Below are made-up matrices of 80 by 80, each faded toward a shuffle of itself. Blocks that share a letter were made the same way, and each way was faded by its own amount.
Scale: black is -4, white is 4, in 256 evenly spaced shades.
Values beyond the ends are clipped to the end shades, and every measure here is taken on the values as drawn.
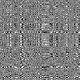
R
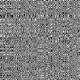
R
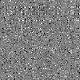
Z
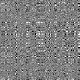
R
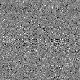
Z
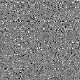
Z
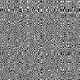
R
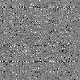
Z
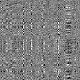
R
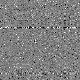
Z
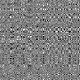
R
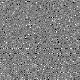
Z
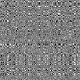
R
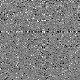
Z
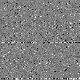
Z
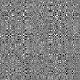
R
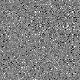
Z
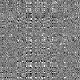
R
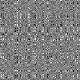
R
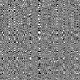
R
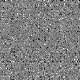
Z
